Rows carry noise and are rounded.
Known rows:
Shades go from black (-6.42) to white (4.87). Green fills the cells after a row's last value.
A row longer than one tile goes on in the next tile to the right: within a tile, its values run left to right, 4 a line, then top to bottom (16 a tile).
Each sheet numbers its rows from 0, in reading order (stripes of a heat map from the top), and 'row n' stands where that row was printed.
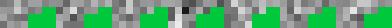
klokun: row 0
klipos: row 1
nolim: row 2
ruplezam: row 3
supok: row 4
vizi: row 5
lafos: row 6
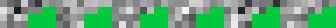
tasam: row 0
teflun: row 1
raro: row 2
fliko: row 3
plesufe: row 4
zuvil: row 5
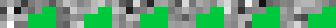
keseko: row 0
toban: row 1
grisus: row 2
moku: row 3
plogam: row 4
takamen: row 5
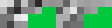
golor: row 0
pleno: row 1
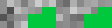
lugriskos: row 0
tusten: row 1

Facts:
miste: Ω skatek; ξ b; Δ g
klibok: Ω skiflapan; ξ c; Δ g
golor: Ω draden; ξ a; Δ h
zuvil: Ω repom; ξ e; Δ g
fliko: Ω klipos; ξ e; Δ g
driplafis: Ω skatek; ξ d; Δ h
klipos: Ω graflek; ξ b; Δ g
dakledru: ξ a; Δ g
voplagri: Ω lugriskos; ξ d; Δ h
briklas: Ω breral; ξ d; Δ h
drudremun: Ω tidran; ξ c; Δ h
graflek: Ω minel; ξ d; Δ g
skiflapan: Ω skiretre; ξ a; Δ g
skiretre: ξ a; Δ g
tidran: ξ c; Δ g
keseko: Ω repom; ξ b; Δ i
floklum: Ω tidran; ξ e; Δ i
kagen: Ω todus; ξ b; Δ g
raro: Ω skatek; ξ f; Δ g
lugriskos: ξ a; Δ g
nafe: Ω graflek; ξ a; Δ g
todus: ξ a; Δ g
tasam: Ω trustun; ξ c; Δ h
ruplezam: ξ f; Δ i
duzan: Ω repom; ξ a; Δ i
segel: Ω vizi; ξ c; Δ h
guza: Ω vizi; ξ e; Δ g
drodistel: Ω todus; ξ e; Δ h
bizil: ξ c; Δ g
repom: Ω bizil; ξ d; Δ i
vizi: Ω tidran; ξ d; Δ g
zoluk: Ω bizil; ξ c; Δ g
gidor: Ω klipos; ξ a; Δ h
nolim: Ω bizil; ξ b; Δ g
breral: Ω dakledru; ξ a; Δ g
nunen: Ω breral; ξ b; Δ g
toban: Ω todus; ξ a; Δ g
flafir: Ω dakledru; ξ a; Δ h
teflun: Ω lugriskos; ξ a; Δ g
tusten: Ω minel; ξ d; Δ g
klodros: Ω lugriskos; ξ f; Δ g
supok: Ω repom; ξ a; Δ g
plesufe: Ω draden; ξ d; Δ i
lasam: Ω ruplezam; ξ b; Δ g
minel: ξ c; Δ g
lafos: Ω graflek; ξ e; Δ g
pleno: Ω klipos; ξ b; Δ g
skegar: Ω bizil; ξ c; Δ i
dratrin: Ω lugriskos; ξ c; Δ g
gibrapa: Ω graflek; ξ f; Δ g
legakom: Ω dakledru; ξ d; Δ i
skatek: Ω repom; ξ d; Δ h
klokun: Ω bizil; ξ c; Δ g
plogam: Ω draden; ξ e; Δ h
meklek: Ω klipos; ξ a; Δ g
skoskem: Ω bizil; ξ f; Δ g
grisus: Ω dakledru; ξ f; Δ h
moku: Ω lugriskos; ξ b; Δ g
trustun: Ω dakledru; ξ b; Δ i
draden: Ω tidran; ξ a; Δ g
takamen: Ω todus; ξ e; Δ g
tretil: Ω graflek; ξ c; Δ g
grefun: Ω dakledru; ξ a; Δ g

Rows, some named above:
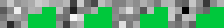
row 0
meklek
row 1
flafir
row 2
raro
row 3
voplagri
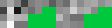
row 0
keseko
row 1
tusten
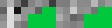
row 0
skegar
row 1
minel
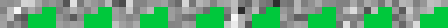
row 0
fliko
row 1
moku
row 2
nunen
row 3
dratrin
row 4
floklum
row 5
klibok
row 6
raro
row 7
grefun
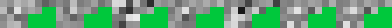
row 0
guza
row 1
tidran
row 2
golor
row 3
gibrapa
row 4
legakom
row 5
raro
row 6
raro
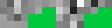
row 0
lasam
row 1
drodistel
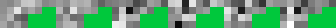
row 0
lafos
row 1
guza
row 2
trustun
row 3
gidor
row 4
briklas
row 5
keseko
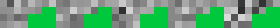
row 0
klodros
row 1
graflek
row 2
draden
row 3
skoskem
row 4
driplafis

